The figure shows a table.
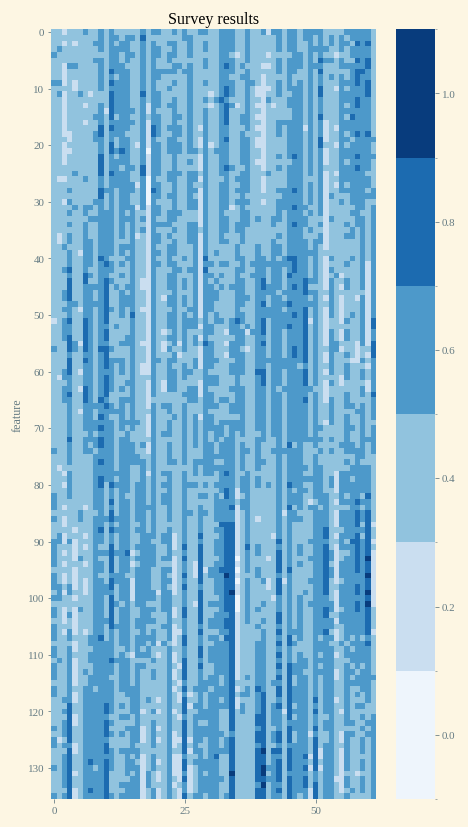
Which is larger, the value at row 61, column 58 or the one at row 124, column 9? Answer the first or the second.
the second
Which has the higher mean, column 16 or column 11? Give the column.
11
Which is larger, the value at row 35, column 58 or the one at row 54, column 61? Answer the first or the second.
the second
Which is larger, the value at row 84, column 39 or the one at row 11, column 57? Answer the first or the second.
the second
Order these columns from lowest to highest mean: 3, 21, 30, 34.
21, 30, 3, 34
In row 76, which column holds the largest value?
9
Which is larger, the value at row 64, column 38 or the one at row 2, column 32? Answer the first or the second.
the second
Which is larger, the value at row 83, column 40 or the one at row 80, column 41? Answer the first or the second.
the second
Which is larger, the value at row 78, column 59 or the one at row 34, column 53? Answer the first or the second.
the first
